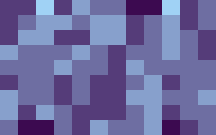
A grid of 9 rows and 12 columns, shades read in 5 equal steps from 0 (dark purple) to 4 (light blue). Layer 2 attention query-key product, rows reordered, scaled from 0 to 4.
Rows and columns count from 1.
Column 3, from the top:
4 3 3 2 2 2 2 3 0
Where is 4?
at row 1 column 3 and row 1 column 10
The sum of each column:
17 15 21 16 17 18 15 16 20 19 15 17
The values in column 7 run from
1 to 3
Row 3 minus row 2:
0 1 0 -2 -1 0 0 0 0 0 1 -1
